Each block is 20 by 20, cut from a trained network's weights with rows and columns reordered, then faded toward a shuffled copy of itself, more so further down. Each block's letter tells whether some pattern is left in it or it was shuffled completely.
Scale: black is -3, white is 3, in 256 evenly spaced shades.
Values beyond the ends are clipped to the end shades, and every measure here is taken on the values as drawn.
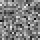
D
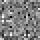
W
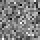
D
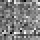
W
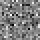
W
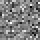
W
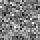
D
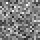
D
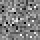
D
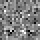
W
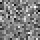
D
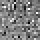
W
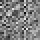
W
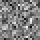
W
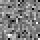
W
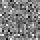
D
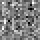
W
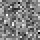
D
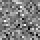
D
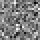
W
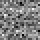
W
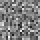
W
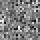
W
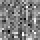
W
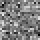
W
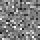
D
